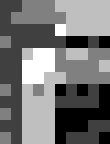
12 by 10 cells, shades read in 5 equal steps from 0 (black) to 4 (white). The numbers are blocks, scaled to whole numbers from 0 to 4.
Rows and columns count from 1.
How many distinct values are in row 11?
3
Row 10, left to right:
2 1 3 3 3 0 0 0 0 0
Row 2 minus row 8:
-1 1 -1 0 -1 2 2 3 2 3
